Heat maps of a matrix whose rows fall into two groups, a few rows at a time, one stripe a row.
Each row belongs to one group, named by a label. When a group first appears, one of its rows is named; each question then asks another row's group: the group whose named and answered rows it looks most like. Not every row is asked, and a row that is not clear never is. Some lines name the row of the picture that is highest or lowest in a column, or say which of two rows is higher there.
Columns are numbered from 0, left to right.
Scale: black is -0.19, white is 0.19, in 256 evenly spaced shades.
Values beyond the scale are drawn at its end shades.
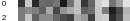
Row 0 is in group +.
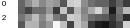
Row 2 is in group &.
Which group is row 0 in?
&
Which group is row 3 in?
&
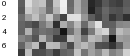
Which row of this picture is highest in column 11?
3
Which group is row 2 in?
&
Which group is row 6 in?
&
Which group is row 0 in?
&
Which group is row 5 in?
+
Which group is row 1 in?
&
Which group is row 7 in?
+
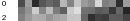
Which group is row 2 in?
&
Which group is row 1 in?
&
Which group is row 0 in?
+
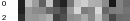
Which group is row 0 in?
+
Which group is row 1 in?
+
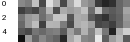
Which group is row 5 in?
+
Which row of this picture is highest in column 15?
4
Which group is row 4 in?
+
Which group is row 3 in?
&
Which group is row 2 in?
&
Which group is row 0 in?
&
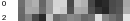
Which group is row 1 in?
&
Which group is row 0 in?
&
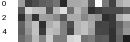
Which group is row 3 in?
&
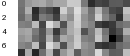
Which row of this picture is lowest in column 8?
7
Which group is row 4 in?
+
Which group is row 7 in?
+
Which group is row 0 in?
&
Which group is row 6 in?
&
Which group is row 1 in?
+
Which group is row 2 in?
+
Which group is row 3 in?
&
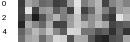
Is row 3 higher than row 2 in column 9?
Yes
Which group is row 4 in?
&
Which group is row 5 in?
&
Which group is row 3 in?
+
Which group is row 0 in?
+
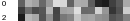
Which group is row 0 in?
&
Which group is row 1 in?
+
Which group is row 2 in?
+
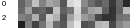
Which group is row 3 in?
+
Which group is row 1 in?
+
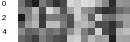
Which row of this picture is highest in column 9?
0
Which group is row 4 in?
+
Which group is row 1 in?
&
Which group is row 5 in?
+
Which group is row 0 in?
+
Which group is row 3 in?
&
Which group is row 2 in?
+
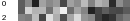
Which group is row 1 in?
&
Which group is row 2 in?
&
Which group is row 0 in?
+
